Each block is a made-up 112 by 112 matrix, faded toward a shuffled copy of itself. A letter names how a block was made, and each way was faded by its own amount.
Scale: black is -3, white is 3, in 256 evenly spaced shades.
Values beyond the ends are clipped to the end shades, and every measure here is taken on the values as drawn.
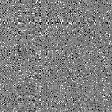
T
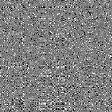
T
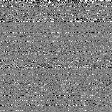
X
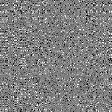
T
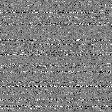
X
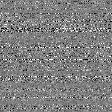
X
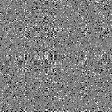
T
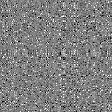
T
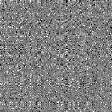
T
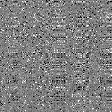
T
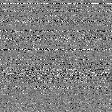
X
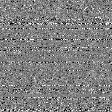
X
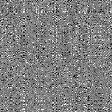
T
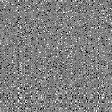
T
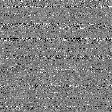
X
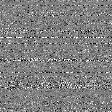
X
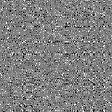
T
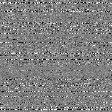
X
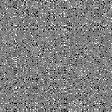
T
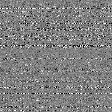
X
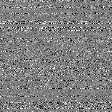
X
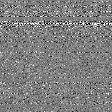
X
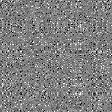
T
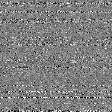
X
